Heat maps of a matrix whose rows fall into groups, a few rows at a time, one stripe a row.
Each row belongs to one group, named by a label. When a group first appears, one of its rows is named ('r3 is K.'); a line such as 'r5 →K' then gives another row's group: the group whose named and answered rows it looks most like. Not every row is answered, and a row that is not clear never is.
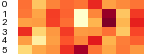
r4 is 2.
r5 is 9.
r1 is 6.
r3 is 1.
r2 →6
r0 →2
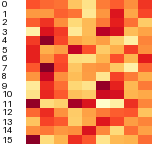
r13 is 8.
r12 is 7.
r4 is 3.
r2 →7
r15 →1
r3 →8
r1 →6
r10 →8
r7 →3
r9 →8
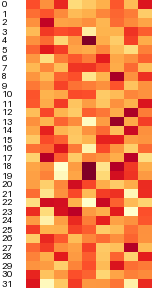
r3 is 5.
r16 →6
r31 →1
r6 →2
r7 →9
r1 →7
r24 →2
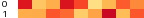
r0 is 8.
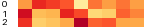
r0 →5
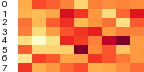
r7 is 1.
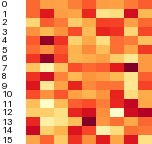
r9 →1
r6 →3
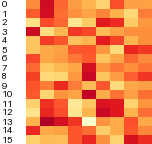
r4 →8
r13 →5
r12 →8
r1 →3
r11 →8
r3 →1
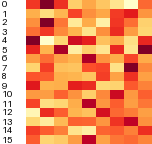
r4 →1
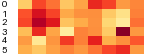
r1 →3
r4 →2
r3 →7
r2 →3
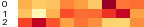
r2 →3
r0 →6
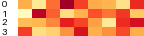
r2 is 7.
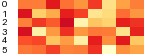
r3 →1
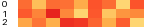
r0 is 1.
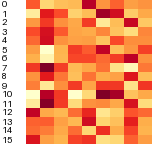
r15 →1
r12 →1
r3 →3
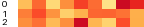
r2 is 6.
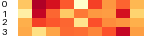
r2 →5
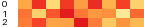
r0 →9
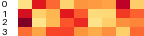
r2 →1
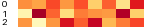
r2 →2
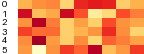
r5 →2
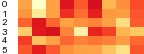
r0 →2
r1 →2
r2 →3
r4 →1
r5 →3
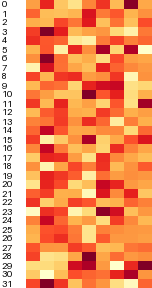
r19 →5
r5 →9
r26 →5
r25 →5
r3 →3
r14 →3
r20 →8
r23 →8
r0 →7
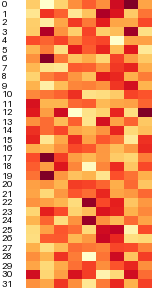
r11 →1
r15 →1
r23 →8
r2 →2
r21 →2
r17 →3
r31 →6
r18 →6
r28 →6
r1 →8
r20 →9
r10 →5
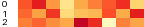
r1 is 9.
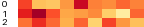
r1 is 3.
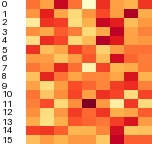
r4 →8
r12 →2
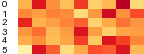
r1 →6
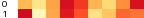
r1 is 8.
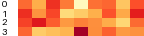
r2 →3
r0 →6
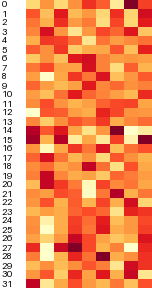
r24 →2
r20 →5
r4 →5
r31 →1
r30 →9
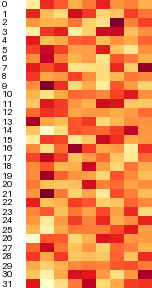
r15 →8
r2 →6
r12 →3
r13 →1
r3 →8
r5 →3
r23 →9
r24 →2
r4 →1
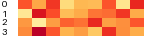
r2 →2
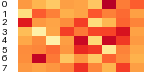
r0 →6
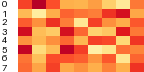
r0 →3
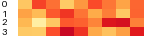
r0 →8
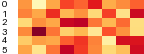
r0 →2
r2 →9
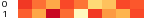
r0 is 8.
